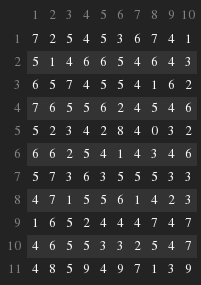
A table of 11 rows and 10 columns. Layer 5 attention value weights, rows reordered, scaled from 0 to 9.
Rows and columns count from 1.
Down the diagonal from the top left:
7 1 7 5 2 1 5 4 4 7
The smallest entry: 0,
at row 5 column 8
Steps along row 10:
up down same down same down up down up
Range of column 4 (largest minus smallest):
7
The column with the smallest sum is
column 9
